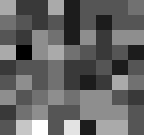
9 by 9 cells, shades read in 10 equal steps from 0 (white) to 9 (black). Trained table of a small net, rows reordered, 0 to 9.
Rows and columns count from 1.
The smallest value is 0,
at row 9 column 3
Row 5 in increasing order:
5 6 6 6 6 7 7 7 8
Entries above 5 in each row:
6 8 4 5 8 5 3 4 4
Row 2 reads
5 6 7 6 8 6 8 6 6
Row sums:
51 58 49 51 58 51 45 46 35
